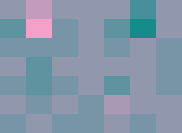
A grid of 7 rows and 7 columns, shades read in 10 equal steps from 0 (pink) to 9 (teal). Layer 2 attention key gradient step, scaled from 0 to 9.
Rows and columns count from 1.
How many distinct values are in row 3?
2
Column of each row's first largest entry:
6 6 1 2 2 2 1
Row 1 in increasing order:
2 4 4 4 4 4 7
